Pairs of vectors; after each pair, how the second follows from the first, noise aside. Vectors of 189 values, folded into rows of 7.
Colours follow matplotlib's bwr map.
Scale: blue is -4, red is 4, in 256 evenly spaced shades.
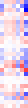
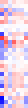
reversed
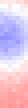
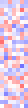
shuffled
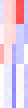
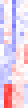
reversed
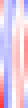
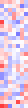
shuffled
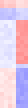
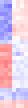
reversed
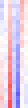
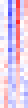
reversed
